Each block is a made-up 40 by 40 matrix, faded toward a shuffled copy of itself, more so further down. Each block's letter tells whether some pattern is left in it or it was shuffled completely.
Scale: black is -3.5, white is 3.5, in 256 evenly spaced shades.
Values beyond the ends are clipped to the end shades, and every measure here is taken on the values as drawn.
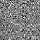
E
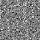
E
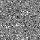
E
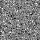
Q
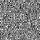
E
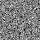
Q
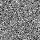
Q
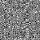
E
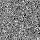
Q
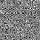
E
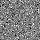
Q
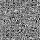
E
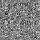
E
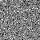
Q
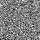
Q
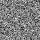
Q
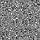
E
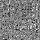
E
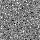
Q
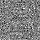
E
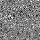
E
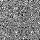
E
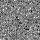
Q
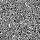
Q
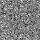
E
